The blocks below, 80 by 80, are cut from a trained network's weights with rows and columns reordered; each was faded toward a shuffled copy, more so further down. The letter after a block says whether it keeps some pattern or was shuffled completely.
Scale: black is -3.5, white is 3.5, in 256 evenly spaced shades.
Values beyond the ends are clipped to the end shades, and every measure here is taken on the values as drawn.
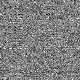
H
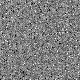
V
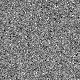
V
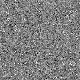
H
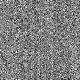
H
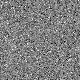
V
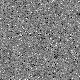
V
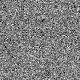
H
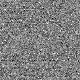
H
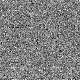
H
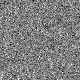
V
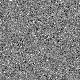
V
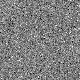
V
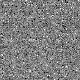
H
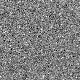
V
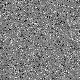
V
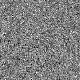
H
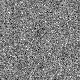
H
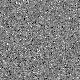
V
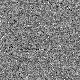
H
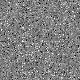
H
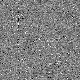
H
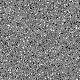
V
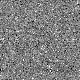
H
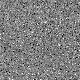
V
